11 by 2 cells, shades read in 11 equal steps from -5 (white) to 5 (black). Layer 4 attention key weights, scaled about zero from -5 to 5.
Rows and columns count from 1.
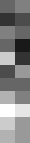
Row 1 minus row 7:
0 -1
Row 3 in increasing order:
0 1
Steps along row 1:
down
